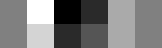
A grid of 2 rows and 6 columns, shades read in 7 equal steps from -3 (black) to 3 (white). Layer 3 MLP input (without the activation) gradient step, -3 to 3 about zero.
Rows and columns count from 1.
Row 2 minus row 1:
0 -1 1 1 0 0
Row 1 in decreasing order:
3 1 0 0 -2 -3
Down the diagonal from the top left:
0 2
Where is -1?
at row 2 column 4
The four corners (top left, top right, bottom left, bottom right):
0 0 0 0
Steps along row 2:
up down up up down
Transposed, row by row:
0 0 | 3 2 | -3 -2 | -2 -1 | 1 1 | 0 0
